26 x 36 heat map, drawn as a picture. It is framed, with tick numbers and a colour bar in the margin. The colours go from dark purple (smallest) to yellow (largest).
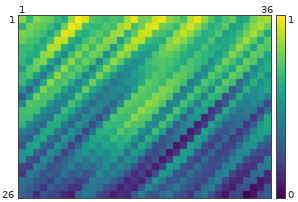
Ninth with the lowest average: bottom right. Slope: up to the top. Grain: diagonal, up to the right.
